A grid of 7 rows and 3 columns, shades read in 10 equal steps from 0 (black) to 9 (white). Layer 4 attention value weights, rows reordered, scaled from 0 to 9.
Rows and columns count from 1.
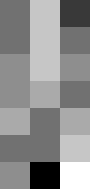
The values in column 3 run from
2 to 9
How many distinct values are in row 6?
2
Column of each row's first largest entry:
2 2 2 2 1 3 3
